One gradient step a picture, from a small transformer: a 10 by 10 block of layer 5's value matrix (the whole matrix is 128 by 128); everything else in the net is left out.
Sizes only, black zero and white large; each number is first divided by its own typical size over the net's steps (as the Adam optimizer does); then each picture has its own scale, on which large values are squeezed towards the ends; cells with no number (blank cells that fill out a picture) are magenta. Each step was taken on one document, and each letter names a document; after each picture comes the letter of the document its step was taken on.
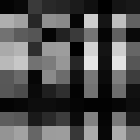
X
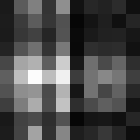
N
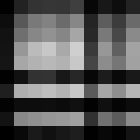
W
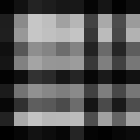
W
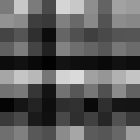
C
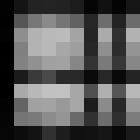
W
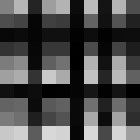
X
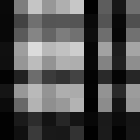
W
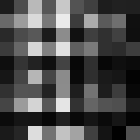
N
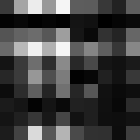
N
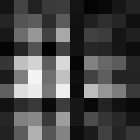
N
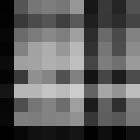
W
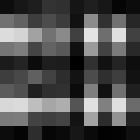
X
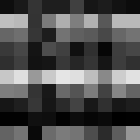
C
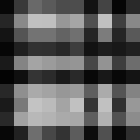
W
